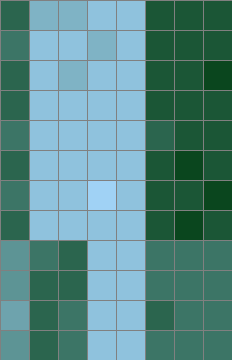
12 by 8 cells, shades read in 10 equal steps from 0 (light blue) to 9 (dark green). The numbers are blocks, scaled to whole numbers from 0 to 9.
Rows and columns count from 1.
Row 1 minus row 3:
0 1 0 0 0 0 0 -1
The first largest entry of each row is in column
6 6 8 6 7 7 8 7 3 2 2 2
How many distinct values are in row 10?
4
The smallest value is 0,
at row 7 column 4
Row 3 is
7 1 2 1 1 8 8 9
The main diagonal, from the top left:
7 1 2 1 1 8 8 8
